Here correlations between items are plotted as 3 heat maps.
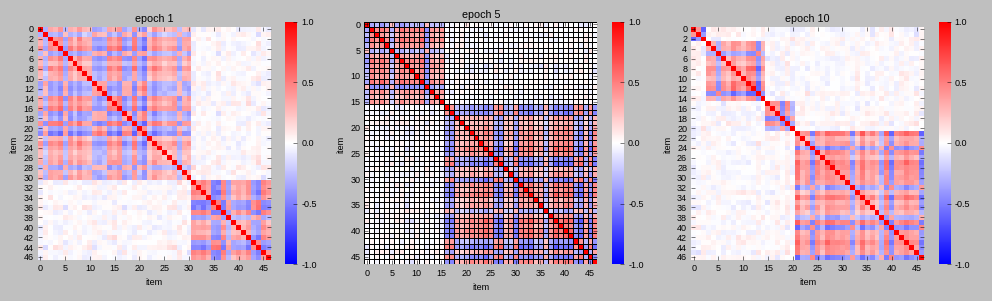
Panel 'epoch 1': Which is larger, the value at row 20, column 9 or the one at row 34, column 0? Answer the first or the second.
the second
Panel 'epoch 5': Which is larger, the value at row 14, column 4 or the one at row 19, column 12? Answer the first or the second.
the first
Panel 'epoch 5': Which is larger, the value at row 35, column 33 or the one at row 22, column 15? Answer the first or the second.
the first
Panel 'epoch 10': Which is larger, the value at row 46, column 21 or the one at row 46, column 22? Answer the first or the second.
the second
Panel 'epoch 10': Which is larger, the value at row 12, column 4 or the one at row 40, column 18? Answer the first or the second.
the first
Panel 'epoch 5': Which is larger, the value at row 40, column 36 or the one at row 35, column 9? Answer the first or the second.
the second
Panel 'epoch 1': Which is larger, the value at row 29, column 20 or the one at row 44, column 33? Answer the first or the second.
the first
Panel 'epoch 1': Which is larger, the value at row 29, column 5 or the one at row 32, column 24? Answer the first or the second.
the second
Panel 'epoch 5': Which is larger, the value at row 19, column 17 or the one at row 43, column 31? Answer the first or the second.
the first
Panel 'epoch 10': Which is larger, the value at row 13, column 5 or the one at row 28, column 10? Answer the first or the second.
the first
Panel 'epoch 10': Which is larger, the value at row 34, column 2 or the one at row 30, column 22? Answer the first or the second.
the second
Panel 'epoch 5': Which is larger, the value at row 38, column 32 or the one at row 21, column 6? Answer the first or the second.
the first
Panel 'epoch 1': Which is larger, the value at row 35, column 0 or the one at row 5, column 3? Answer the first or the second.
the first
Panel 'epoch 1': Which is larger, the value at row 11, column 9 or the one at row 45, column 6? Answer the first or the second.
the second
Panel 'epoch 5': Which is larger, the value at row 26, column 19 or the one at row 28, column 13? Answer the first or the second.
the second
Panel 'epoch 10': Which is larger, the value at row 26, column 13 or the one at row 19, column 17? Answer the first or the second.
the second
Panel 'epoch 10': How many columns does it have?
47
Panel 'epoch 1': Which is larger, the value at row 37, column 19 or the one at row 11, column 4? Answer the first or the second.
the first
